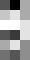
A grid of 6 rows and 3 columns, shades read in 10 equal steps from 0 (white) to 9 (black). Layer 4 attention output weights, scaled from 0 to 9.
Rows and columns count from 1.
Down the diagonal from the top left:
6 1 1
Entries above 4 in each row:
2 0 0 2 0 2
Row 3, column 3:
1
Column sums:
22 24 16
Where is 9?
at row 1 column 2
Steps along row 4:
up down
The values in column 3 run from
1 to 4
